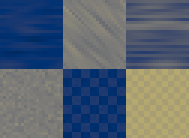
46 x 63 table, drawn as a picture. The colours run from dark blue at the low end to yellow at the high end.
It is made of 2 by 3 panels. Panel 1,1: very low, streaked across, faint in contrast. Panel 1,2: middling, slanting down to the right, faint in contrast. Panel 1,3: low, streaked across. Panel 2,1: middling, fine-grained, faint in contrast. Panel 2,2: very low, checkered, faint in contrast. Panel 2,3: high, checkered, faint in contrast.
